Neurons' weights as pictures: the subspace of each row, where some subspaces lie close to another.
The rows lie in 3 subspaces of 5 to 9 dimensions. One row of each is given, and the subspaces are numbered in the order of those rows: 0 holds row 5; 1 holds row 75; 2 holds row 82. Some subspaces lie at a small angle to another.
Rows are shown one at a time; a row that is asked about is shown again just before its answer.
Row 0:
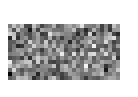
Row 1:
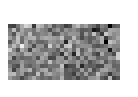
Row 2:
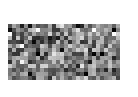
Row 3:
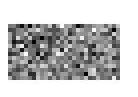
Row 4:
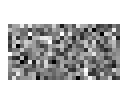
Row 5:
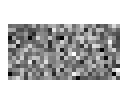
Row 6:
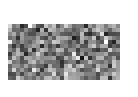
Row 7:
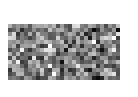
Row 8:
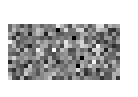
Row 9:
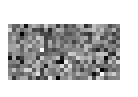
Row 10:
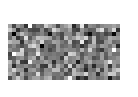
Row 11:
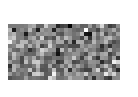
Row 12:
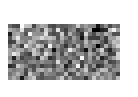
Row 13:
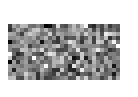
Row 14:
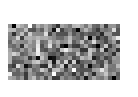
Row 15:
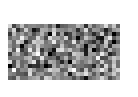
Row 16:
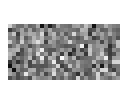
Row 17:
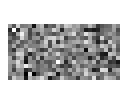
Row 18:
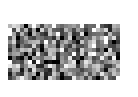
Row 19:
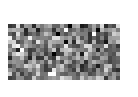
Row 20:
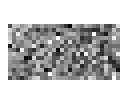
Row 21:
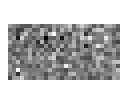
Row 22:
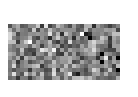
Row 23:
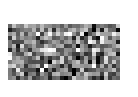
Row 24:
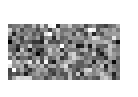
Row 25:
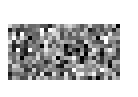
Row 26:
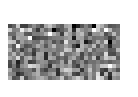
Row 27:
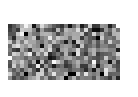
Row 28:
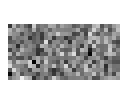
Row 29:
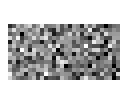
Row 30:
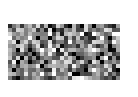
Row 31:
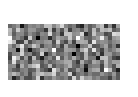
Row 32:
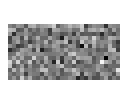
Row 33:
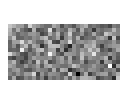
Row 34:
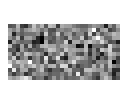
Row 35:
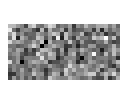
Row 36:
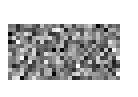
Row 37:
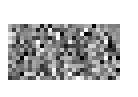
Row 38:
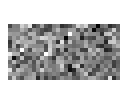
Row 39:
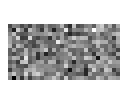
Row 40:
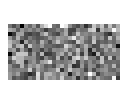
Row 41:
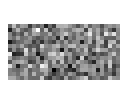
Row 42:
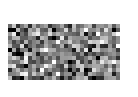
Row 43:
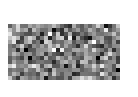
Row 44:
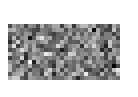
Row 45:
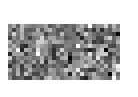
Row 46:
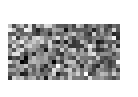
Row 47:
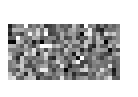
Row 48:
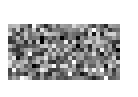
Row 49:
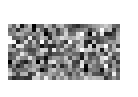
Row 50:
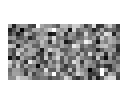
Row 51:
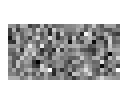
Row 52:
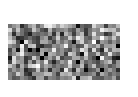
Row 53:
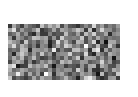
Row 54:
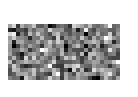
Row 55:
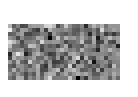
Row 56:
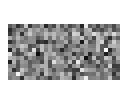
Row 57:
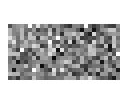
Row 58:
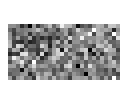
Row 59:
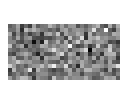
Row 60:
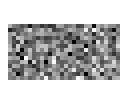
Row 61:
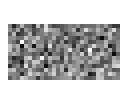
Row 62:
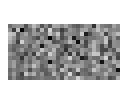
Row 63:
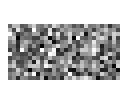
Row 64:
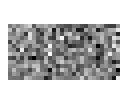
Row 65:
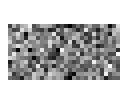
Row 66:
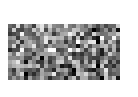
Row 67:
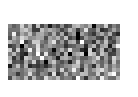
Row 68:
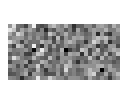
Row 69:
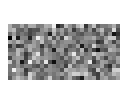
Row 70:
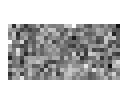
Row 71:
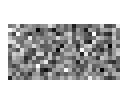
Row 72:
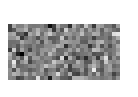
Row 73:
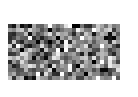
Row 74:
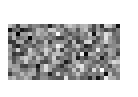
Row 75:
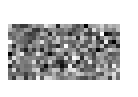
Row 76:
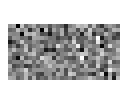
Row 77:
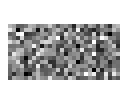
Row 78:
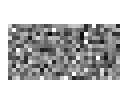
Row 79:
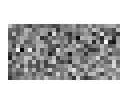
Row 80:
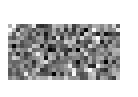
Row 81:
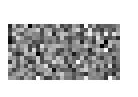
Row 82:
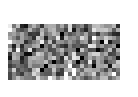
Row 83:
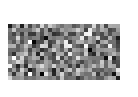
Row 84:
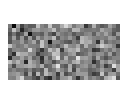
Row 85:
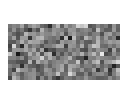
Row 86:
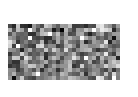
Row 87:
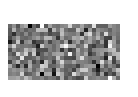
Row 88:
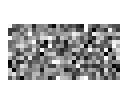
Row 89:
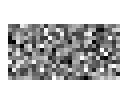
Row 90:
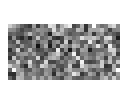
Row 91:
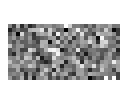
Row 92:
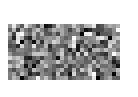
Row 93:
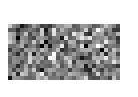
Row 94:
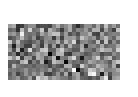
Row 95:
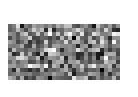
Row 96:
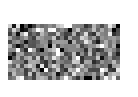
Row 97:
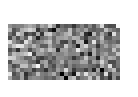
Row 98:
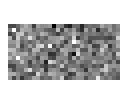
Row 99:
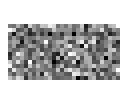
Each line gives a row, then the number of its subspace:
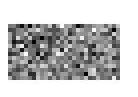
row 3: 1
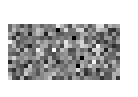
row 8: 0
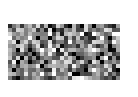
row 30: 1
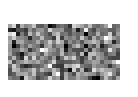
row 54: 2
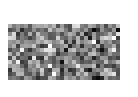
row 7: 2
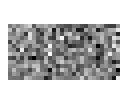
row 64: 0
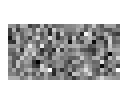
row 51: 1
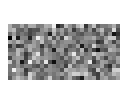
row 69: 1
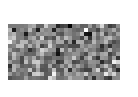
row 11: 2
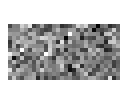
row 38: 1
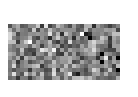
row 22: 1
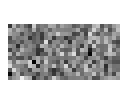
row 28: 0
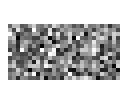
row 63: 1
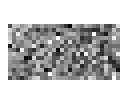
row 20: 2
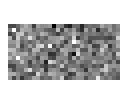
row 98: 1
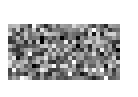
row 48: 0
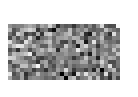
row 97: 2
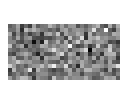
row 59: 0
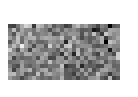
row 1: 1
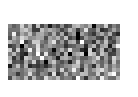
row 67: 1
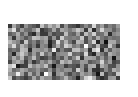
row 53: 0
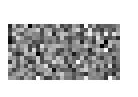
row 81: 0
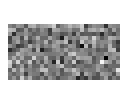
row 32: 0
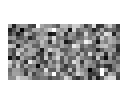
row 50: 2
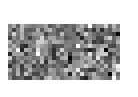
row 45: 0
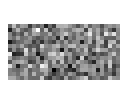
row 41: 1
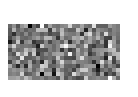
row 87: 1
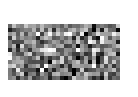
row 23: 2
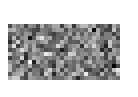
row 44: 0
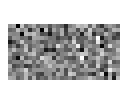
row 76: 2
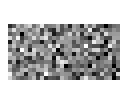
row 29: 0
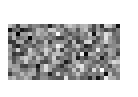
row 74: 2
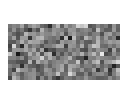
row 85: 0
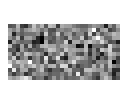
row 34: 0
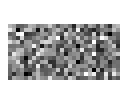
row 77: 2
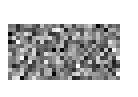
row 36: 0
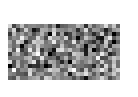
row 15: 1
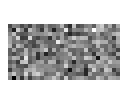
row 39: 2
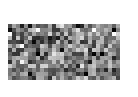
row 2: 1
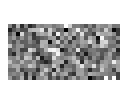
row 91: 2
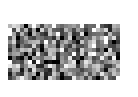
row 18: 0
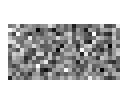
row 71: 2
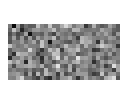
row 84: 2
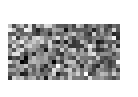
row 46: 2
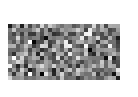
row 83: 0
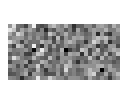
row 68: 2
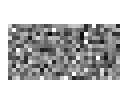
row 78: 2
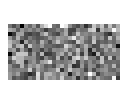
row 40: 1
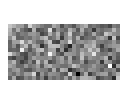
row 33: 1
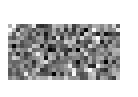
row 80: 2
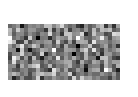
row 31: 1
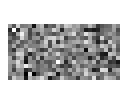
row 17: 2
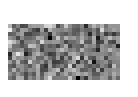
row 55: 1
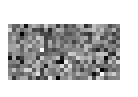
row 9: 2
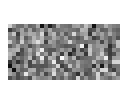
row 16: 0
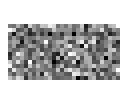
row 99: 0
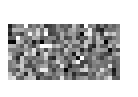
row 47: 0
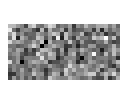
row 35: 2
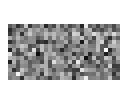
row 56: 0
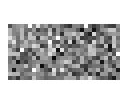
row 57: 1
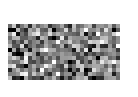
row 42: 2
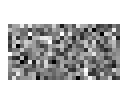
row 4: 1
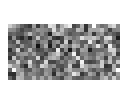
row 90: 1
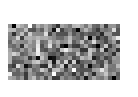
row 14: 0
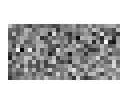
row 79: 1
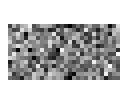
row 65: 2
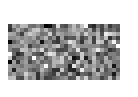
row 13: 1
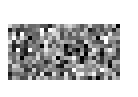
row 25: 2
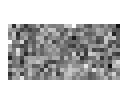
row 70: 2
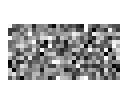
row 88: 0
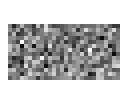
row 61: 2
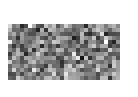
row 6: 1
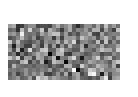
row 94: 2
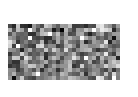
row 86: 2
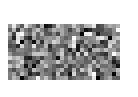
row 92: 2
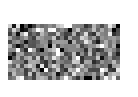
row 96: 2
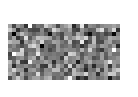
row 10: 0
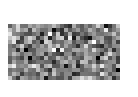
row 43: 0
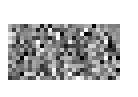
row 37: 1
